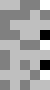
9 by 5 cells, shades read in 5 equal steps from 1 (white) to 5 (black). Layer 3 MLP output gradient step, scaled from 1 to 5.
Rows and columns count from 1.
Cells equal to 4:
0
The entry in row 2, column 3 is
3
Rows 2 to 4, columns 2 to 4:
3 3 2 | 2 2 2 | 3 2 2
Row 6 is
3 2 2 2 2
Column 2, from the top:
2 3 2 3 2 2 2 2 2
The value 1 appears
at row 1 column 5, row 5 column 5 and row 8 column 5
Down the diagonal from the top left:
2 3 2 2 1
